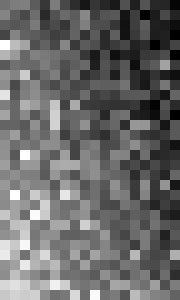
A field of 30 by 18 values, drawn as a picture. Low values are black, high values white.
Overall the values sit about 40% of the way up the scale. The field climbs toward the bottom left. The ninth with the highest average is the bottom left. No regular stripes run through it. The ninth with the lowest average is the top right. The texture is fine-grained noise. Neither half mirrors the other. No single row or column stands out from its neighbours.
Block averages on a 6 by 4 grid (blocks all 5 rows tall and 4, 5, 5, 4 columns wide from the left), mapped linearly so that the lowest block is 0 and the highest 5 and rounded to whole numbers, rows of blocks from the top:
3 1 1 0
3 2 1 1
3 3 1 1
4 3 2 1
4 3 2 1
5 4 3 2
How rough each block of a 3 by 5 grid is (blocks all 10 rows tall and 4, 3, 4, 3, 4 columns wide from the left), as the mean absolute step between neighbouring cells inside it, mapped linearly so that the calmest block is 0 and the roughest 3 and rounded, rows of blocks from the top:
2 0 1 1 2 / 2 3 1 2 2 / 3 2 2 1 1
